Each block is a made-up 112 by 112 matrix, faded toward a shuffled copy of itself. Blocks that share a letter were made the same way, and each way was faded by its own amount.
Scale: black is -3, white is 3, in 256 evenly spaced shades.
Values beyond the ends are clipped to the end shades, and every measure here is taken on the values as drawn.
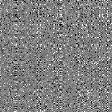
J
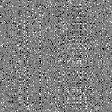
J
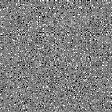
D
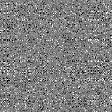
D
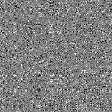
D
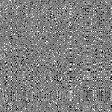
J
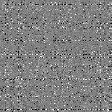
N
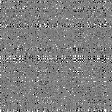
N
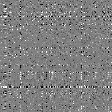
N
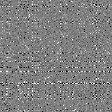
N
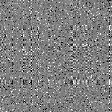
J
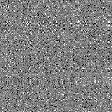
D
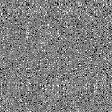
D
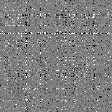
N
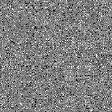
D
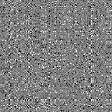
J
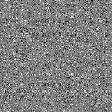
D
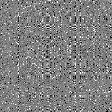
J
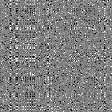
J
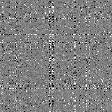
N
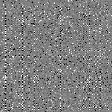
J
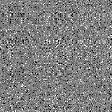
D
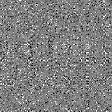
D
